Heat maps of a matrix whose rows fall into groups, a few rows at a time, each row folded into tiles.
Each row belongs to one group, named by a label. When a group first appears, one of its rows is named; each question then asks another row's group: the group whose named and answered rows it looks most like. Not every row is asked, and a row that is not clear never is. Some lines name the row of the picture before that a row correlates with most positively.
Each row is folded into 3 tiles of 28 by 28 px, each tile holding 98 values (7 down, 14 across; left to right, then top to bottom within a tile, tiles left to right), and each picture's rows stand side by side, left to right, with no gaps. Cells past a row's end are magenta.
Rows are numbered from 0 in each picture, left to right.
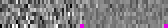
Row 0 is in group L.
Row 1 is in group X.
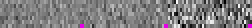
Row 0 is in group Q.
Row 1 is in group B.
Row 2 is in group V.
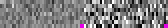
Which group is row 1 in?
V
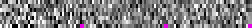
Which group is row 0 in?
V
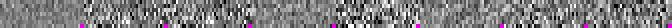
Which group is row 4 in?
L
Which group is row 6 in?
V
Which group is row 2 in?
V
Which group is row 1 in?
V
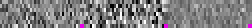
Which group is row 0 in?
L
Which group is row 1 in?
Q
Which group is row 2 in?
B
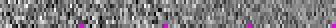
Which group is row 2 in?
V
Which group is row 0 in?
V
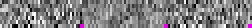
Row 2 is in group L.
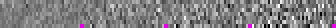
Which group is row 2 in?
B
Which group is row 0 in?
X
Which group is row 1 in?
B
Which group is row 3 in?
V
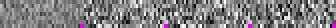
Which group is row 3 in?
Q
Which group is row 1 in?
L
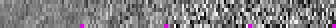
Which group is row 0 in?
X
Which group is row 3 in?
V
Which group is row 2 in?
B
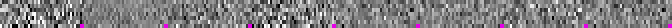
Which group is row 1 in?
L
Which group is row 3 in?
L
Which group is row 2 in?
Q
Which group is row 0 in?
V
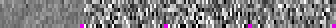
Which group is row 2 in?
V
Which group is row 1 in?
V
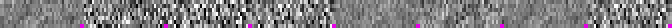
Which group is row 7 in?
B
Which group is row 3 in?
B
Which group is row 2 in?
B
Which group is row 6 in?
X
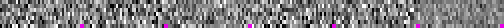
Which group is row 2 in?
L
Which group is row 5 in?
B
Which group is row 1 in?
Q
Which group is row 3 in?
V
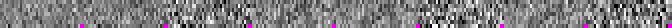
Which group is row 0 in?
B
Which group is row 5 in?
L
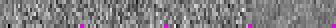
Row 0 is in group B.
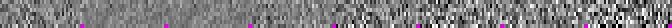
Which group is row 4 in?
L
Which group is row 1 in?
X
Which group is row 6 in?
B
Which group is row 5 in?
L
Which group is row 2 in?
X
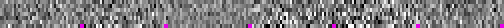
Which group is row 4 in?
L
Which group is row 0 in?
Q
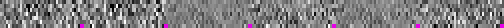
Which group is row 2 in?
L
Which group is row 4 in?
L
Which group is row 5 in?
V
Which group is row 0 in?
Q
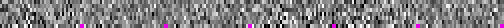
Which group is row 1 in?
V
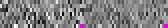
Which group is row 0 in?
L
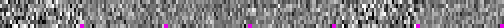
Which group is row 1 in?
B
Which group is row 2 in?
V
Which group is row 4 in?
B
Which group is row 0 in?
L
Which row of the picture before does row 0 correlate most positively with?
0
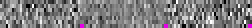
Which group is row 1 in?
Q
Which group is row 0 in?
Q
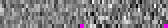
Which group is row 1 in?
V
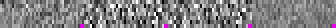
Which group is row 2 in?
B
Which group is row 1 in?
B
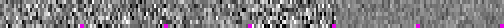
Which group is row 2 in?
Q
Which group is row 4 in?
X
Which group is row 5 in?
X
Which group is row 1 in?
V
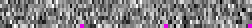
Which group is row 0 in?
L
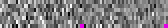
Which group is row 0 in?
V
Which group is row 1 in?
L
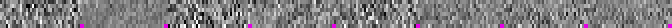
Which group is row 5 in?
Q
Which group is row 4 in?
Q
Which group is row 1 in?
X
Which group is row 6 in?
L
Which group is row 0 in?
Q
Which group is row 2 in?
L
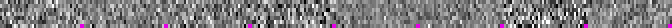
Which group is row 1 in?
B
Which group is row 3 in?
Q
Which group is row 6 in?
V
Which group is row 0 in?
L
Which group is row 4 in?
Q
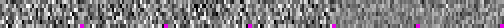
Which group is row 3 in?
B
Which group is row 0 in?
B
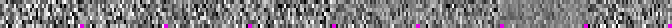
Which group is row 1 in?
B
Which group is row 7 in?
L
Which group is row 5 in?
Q
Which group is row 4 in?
L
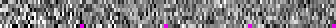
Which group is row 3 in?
V
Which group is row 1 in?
L
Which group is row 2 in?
L
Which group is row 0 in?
V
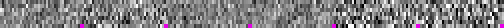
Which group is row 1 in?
L
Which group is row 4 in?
L
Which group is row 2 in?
Q
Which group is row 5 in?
B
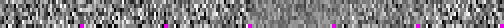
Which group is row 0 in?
Q
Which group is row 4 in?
B
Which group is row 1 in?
V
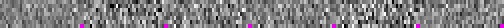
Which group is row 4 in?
B
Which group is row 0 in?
B
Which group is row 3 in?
B
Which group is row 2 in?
B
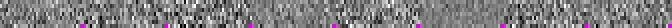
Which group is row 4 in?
L
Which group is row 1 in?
Q
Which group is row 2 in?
V
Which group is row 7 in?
B
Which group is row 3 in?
B
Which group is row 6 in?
Q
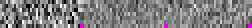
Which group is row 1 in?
X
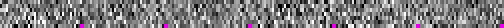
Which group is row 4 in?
L
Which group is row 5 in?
V
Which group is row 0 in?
V
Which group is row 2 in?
Q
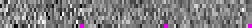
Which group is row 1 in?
V
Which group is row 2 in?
B
